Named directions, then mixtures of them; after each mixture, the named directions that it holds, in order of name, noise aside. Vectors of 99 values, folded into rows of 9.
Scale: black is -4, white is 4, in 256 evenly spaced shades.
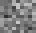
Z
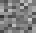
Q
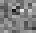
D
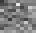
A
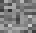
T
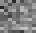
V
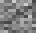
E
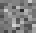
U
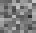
Z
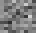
E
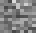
E, Z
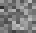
E, U, V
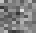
D, E, V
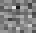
D, T, Z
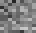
V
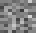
T, U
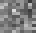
D, U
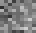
V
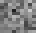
D, U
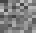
A, Q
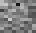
A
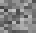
E, V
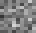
Q, U, V
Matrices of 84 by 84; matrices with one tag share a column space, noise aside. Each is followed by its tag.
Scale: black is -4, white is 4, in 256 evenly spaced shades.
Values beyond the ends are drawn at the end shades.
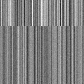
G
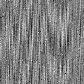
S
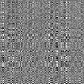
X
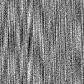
S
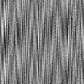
S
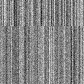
G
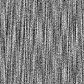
S
